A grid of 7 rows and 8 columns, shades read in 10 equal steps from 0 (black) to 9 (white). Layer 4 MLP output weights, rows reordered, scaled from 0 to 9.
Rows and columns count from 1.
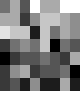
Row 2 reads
6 6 2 5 7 7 6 5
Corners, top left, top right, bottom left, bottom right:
4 9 2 1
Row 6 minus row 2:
-4 -1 4 -3 -4 -4 -2 -5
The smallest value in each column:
0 2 1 1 1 0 2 0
